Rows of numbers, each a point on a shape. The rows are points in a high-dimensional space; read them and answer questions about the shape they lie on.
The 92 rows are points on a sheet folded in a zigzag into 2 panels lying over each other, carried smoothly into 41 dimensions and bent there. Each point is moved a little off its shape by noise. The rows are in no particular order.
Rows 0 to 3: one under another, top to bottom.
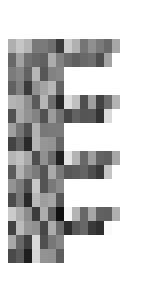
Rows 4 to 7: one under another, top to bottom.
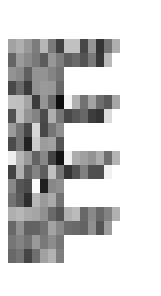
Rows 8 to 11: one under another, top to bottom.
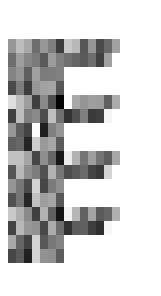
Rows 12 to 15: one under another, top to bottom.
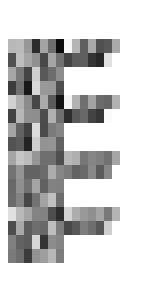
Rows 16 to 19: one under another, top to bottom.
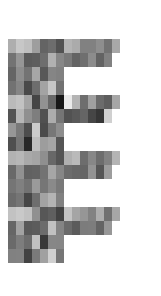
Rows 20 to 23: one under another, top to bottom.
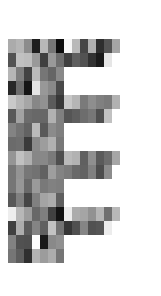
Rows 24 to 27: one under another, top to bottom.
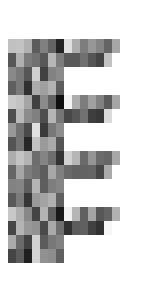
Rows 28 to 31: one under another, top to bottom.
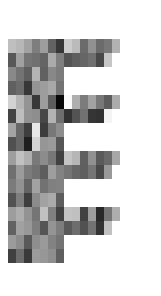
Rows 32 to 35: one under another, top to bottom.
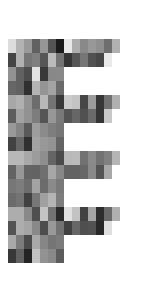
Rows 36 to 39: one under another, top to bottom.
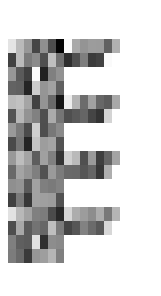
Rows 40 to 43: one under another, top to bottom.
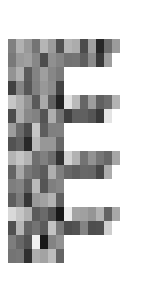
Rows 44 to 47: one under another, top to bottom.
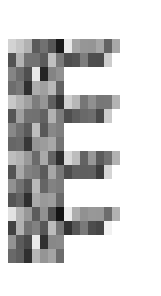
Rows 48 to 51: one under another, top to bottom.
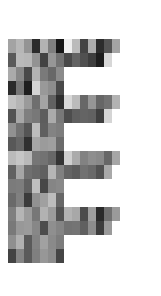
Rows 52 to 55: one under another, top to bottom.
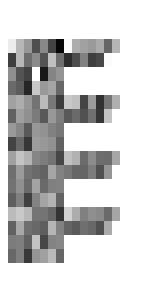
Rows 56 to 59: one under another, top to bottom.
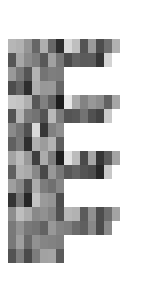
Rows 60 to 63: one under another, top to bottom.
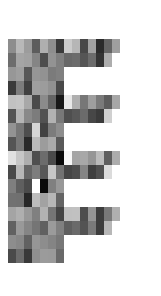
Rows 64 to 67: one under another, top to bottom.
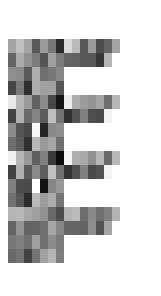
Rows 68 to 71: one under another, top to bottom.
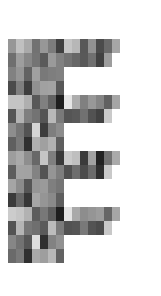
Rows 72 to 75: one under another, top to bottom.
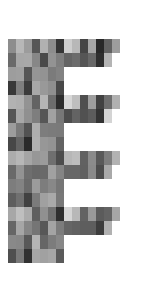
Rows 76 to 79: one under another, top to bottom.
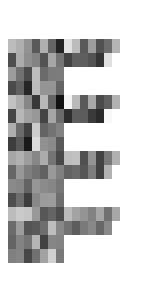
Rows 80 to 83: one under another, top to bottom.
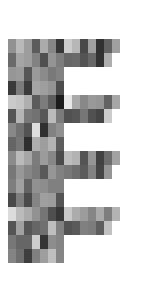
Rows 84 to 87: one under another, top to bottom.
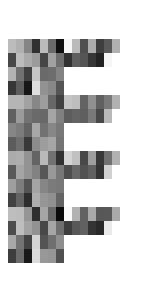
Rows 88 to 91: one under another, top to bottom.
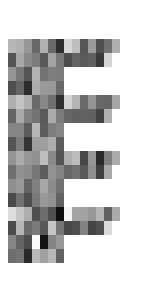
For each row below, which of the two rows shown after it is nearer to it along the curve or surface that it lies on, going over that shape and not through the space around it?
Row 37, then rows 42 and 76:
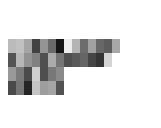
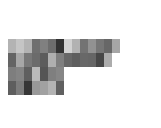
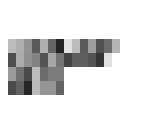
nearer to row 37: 42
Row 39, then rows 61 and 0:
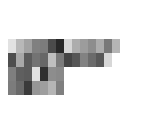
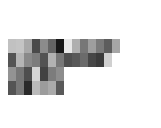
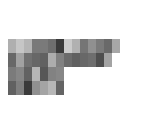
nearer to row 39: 61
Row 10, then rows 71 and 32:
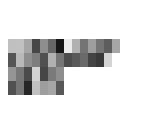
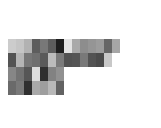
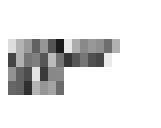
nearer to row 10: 71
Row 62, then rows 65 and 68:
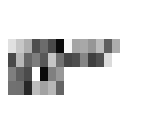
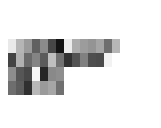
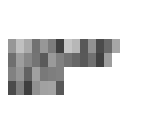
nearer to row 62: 65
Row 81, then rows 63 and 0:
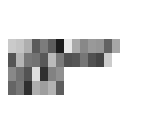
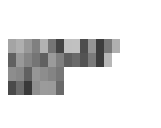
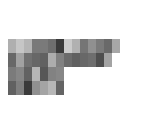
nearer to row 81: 0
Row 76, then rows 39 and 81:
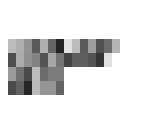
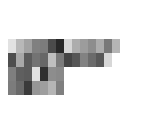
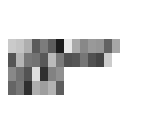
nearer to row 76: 39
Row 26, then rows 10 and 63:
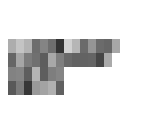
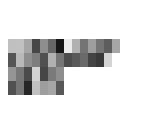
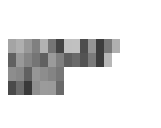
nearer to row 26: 10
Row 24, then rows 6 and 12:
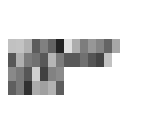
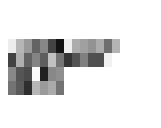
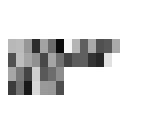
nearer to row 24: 12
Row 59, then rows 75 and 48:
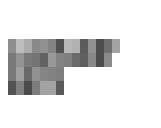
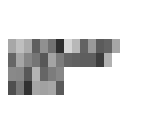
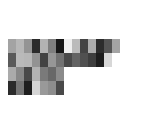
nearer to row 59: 75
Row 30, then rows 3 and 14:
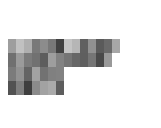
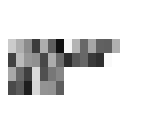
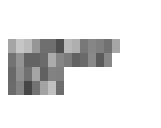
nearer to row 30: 14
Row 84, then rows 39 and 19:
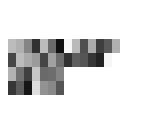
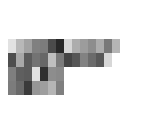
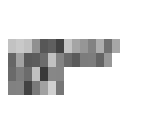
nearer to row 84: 39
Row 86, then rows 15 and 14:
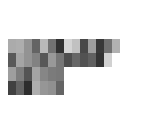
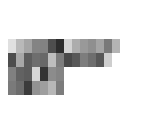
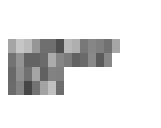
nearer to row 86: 15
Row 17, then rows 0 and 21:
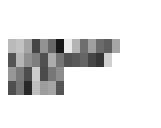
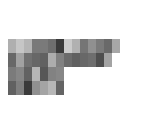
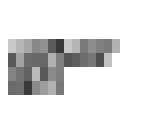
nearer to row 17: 0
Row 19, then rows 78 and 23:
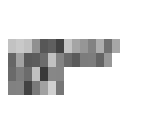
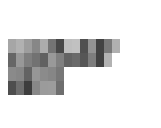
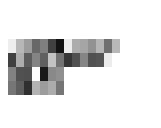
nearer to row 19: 23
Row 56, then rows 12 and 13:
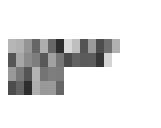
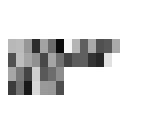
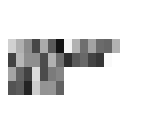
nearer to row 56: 13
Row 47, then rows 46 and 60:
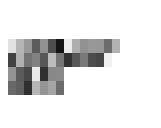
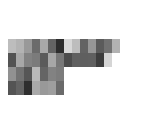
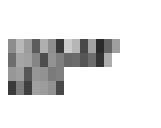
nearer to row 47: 46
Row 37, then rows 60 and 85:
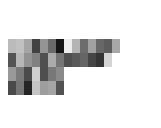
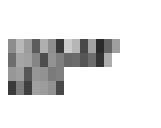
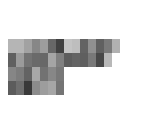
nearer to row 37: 60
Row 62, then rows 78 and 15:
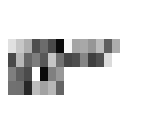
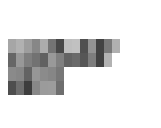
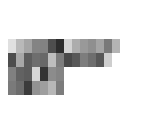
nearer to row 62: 15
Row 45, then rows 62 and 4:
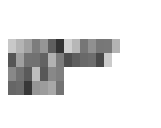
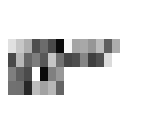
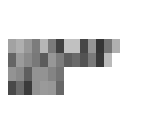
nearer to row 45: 4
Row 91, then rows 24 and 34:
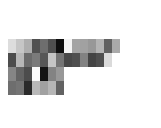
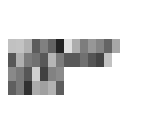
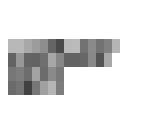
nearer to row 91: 24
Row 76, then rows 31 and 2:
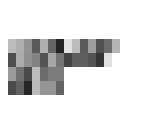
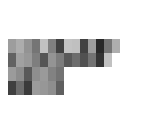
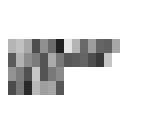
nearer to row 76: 31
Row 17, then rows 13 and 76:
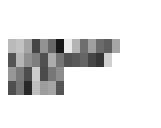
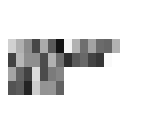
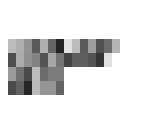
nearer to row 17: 13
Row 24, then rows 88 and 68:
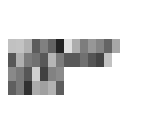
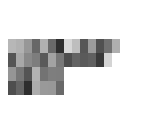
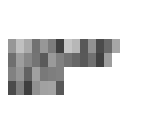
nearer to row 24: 68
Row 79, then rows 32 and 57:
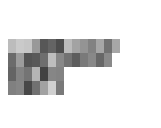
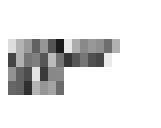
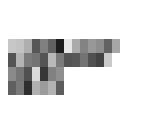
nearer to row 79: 57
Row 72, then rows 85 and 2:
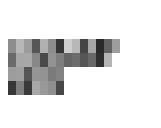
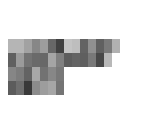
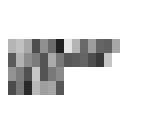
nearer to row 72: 2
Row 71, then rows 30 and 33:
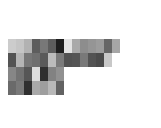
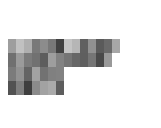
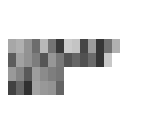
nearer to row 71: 30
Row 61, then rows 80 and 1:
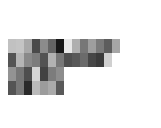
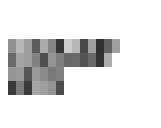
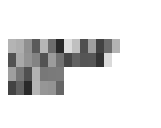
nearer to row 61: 80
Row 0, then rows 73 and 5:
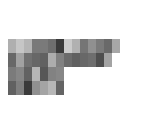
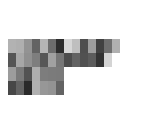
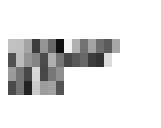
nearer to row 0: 5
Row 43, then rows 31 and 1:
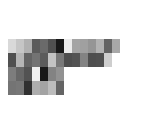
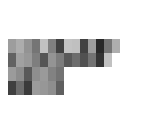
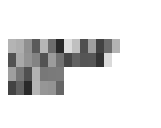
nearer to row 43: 1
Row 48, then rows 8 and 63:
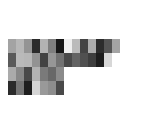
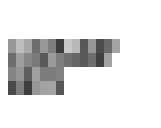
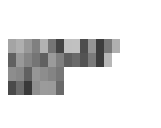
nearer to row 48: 8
